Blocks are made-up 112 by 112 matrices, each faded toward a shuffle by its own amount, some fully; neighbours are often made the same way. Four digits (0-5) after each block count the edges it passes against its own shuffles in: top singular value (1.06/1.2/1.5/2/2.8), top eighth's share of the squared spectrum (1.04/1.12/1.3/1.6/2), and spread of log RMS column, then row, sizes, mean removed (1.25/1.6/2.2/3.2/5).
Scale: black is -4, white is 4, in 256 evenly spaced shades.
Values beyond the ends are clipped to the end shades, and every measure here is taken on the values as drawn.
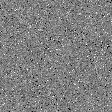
0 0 0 0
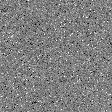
0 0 0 0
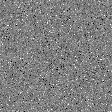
0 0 0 0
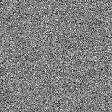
3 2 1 1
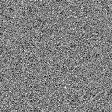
3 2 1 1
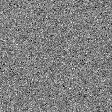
2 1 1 0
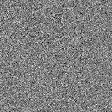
3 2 1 1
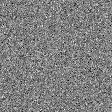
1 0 0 0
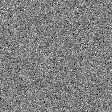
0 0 0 0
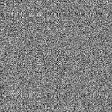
4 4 2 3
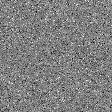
0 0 0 0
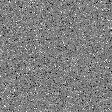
0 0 0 0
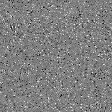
3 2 0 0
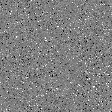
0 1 1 0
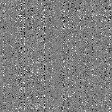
2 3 4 2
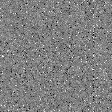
2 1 1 0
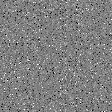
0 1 1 0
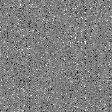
2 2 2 1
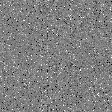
1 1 1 0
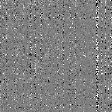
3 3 4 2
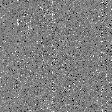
1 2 2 1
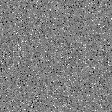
3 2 1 0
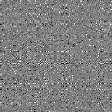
4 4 2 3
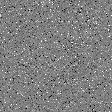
2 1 0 0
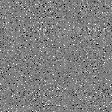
4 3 1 2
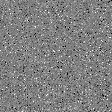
3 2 0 1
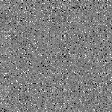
4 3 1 2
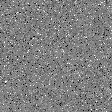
1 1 0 0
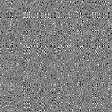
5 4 3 3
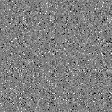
4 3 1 2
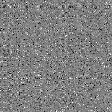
4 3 1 2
